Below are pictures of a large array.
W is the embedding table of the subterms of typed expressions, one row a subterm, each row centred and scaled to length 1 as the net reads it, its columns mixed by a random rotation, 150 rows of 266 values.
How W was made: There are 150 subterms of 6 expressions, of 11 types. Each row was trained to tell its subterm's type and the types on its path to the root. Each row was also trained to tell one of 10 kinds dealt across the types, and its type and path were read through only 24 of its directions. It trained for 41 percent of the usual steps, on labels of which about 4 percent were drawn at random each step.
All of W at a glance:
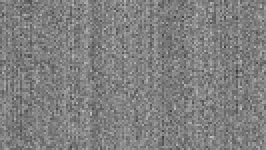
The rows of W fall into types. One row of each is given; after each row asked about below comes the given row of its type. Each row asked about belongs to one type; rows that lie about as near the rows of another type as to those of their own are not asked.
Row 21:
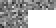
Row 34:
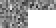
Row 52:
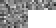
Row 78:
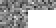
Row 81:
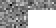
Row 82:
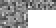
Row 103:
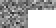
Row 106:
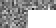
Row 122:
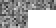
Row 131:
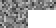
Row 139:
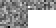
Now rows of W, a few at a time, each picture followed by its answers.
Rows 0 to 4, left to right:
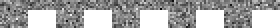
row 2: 82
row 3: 81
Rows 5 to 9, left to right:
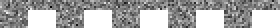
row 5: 81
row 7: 103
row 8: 21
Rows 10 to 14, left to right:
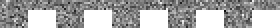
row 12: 21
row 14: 139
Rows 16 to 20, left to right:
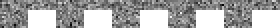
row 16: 21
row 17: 21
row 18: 78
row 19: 34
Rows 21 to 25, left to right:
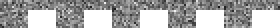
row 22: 106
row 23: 21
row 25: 78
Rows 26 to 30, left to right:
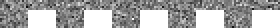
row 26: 82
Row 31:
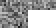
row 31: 81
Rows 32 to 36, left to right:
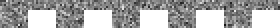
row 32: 81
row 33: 81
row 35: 103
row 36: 78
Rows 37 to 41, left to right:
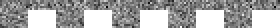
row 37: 34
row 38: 122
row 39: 81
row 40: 34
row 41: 82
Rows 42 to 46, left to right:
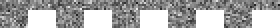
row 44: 82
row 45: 81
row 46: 34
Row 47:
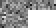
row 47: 34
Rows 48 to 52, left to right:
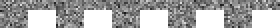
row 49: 78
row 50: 103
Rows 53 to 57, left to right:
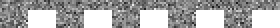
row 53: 82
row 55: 106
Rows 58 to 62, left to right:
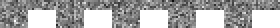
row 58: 81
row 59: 131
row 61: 139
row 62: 81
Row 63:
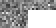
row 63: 81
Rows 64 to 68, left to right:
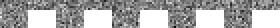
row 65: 106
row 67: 131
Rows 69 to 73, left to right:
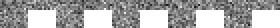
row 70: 106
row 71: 82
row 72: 82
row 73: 131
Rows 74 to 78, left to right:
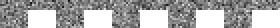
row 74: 82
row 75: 122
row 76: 34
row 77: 34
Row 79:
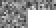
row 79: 34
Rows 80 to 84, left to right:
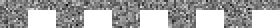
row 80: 122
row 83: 122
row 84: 78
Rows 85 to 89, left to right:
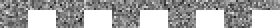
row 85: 81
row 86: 139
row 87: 21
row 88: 103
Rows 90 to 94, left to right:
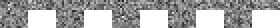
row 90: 139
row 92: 139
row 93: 21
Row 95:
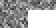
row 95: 21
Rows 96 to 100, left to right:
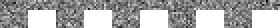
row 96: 103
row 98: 103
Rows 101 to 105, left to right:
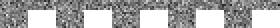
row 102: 139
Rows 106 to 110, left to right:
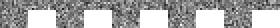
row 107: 106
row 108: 21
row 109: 106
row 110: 78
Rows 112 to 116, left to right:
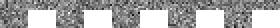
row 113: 34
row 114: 139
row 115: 106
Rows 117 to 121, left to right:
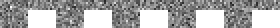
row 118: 81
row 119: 82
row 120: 103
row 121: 78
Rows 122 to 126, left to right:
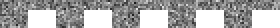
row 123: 106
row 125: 78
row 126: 106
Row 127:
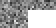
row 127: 82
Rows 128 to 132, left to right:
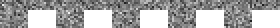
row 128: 103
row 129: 106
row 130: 103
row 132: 82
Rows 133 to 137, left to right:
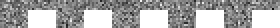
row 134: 34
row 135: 103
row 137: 82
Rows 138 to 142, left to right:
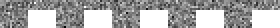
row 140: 52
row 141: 78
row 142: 78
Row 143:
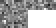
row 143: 52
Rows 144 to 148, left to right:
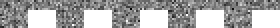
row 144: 78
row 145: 131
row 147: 106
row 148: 78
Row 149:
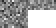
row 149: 106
